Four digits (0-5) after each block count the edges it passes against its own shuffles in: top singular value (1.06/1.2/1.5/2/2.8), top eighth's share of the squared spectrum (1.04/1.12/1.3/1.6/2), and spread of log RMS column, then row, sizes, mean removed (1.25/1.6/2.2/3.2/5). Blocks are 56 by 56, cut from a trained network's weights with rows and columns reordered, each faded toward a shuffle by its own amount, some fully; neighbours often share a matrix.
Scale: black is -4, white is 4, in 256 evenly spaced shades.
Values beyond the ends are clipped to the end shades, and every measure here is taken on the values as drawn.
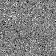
0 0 0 0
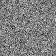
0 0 0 0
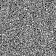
0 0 0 0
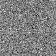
1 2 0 0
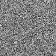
2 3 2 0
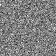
0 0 0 0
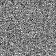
0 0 0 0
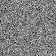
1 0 0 0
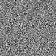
2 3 1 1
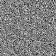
2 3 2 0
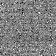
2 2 1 0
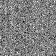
1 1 0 0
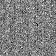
2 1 0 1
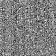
2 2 0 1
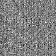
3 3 0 2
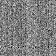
2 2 0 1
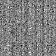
3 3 0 2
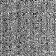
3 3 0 2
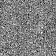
1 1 0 0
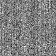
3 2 0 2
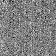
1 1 0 1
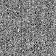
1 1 0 1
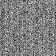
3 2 0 1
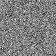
1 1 0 0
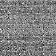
3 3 2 0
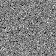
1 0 0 0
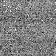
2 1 1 0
